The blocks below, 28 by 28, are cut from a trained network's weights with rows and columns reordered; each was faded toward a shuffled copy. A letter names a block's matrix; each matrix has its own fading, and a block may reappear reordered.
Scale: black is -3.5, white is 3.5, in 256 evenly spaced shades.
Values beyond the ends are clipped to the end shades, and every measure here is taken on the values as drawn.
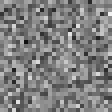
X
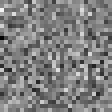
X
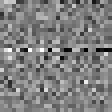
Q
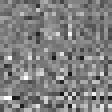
Q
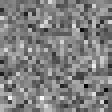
X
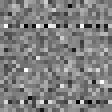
Q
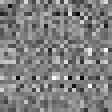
Q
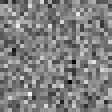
X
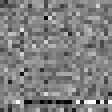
Q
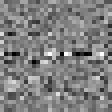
Q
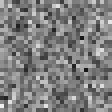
X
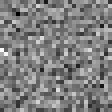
X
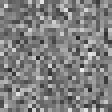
X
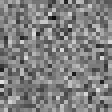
X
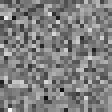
X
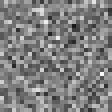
X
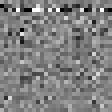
Q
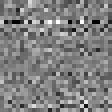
Q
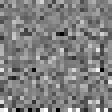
Q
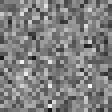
X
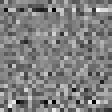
Q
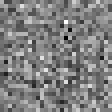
X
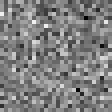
X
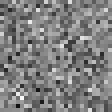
X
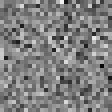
X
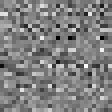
Q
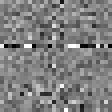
Q
